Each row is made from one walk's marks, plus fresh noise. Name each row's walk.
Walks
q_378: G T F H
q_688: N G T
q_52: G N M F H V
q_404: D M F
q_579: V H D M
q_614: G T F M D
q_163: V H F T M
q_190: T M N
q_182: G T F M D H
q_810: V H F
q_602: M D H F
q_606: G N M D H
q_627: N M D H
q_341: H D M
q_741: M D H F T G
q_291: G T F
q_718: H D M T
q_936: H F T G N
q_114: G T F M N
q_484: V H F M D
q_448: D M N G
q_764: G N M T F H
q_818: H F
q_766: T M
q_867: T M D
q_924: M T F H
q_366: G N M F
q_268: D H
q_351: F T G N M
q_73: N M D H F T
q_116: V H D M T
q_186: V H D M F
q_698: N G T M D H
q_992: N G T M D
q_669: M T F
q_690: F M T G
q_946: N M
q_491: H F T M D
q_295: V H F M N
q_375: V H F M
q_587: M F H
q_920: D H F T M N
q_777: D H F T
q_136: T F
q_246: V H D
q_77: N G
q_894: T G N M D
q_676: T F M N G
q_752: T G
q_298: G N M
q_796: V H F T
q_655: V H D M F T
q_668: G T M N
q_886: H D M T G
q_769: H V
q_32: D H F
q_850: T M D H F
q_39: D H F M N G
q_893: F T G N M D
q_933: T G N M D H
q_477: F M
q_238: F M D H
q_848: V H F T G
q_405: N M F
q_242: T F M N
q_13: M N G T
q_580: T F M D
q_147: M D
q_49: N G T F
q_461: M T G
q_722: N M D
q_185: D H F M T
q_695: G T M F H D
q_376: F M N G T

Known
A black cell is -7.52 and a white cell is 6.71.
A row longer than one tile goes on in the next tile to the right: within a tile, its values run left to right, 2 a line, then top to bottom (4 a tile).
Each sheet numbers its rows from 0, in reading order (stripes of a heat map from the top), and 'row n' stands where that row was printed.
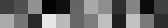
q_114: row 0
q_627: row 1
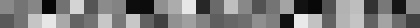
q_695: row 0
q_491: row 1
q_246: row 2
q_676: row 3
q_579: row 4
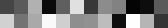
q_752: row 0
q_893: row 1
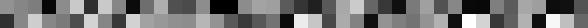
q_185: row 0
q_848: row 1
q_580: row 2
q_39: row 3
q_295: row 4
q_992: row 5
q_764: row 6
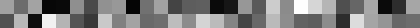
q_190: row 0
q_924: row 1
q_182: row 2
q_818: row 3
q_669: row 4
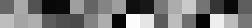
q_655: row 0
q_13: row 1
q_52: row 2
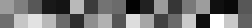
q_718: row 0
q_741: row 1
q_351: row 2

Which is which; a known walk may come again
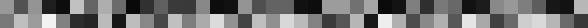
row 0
q_867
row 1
q_920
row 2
q_614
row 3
q_182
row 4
q_190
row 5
q_741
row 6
q_718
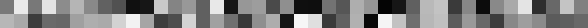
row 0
q_810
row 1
q_886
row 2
q_602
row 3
q_992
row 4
q_764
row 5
q_579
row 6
q_246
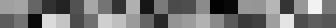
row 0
q_39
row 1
q_341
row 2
q_580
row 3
q_268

